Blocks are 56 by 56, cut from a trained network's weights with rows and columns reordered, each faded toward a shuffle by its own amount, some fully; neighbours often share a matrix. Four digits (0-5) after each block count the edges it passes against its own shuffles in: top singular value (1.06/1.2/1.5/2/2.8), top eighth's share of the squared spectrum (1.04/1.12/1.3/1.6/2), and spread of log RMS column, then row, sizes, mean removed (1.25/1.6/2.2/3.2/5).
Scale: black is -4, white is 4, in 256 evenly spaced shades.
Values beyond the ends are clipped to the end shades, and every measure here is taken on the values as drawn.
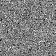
0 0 0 0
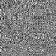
3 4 2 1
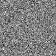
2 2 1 0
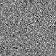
2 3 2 1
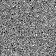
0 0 0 0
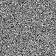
0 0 0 0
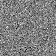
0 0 0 0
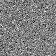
0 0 0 0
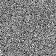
0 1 0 0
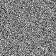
0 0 0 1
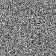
2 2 0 0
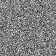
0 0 0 0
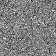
1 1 0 1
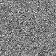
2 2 1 1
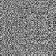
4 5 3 1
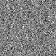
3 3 1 0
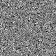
1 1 0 0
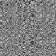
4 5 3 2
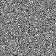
2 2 1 0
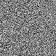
2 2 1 0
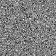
1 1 0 0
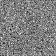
1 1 0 0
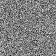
1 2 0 0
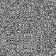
3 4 2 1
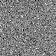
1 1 0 0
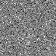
1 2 0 1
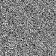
2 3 1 0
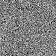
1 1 0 0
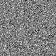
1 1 0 0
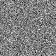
1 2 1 0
